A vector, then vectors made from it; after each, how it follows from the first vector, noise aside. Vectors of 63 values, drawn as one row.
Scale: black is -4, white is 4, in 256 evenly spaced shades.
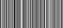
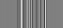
partly zeroed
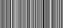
wrapped around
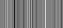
partly zeroed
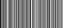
wrapped around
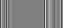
partly zeroed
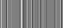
partly zeroed
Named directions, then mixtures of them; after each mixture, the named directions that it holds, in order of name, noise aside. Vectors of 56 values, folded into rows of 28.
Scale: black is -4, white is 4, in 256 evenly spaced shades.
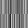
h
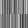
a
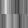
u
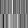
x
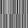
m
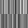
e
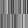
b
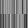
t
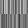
e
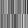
b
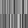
a, m, t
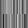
m, t, x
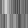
m, u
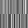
h, t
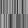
b, m, x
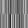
h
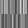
e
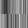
h, t, u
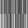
t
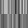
e, u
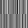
m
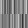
a, h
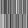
m, t, u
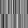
b, e, x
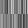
b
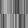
u, x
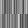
a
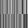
b, t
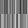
e
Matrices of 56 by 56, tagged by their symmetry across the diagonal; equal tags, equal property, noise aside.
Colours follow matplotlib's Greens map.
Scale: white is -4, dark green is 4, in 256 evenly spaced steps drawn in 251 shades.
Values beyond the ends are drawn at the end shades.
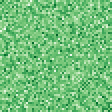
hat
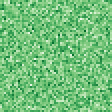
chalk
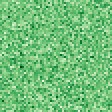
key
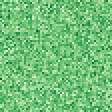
chalk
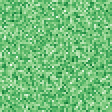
hat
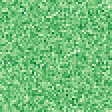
key
